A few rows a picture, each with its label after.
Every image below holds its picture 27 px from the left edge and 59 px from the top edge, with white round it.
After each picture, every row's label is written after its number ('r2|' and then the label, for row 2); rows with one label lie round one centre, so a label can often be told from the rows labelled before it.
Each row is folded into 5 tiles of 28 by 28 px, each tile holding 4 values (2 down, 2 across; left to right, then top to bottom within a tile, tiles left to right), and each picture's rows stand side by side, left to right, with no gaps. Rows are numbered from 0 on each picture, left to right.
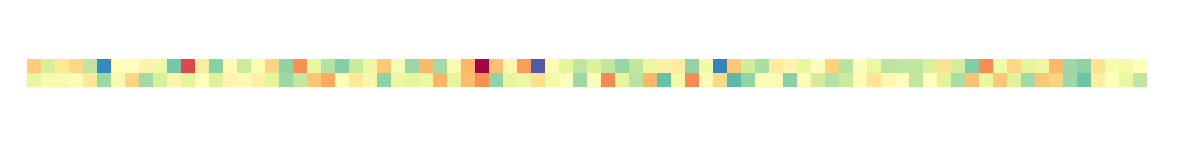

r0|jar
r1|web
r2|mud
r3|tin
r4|mud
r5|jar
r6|mud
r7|jar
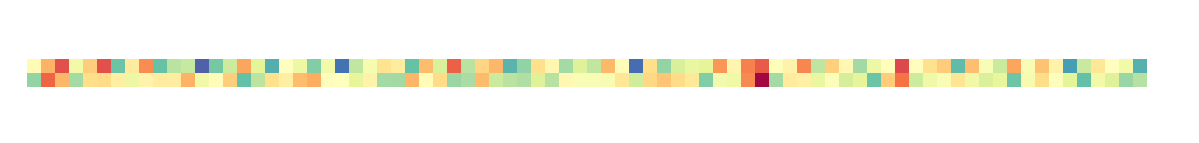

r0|tin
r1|mud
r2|mud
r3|jar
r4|web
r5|tin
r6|tin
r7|jar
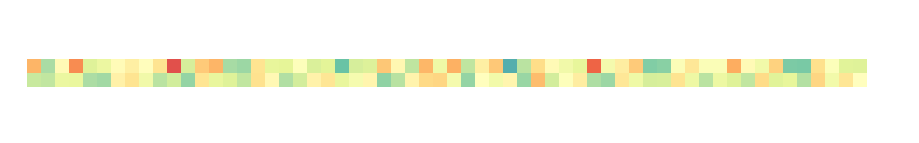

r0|jar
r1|jar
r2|mud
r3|jar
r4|jar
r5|jar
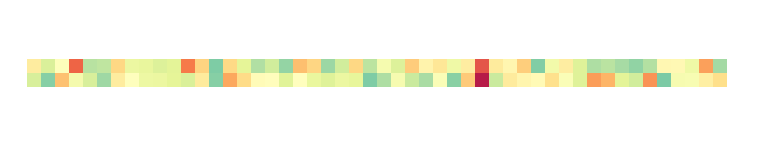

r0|jar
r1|web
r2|jar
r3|tin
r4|mud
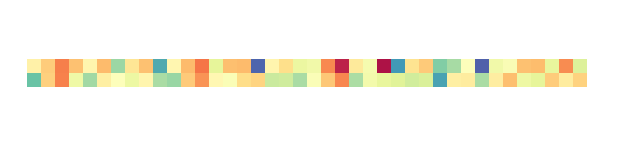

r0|tin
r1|tin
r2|tin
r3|mud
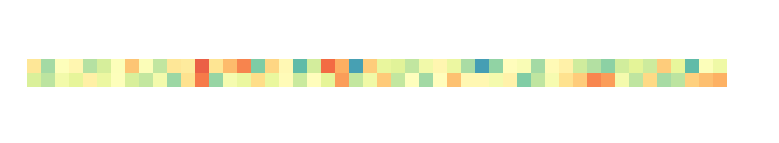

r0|jar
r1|tin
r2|web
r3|mud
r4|mud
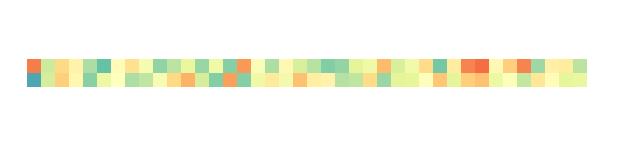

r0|jar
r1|mud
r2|mud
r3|tin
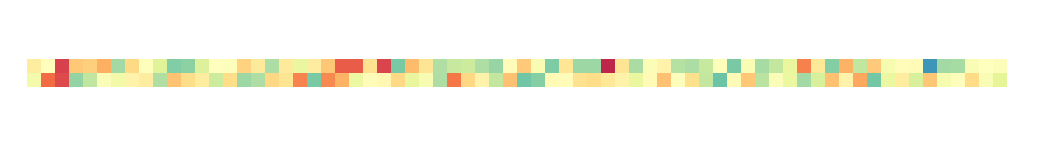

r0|tin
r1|mud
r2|tin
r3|mud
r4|web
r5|mud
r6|jar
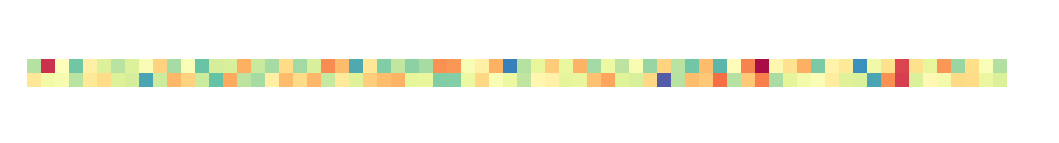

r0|web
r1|mud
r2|web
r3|jar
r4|mud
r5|tin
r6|tin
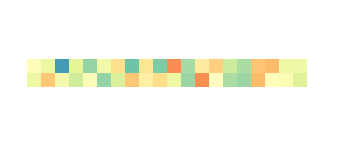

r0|mud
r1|jar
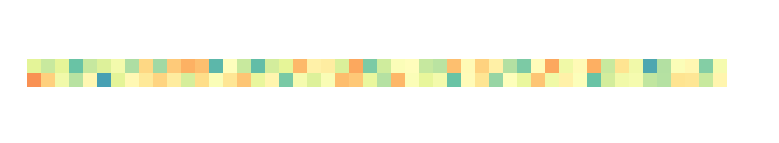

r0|mud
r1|web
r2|jar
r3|jar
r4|jar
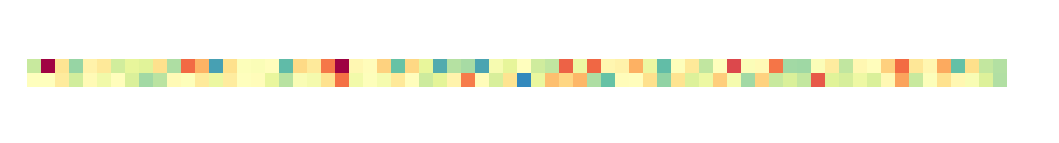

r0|web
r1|web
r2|tin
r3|mud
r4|jar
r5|jar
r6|tin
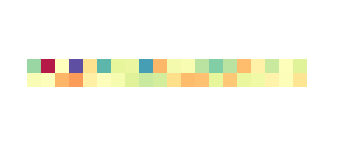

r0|web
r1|mud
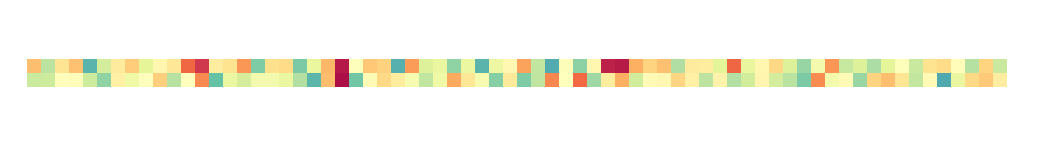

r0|jar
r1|tin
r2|tin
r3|mud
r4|tin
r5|jar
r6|mud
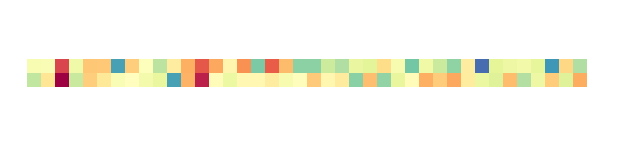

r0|tin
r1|tin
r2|mud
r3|mud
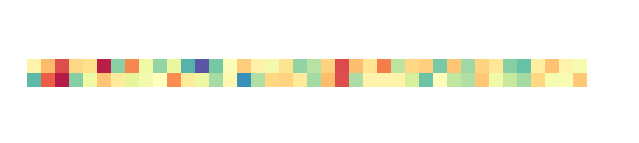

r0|tin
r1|mud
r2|tin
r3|jar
